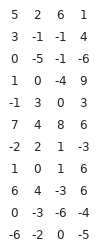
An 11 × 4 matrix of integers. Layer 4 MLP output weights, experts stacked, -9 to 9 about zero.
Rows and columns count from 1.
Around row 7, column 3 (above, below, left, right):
8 1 2 -3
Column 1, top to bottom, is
5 3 0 1 -1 7 -2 1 6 0 -6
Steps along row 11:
up up down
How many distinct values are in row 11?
4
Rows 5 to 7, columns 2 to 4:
3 0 3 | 4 8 6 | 2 1 -3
